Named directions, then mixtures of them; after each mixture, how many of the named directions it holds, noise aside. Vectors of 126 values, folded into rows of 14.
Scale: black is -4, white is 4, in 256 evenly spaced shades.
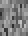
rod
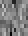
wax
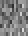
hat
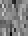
one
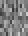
two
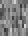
two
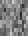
three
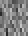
three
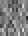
three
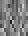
three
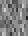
two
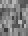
three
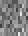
two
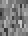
one
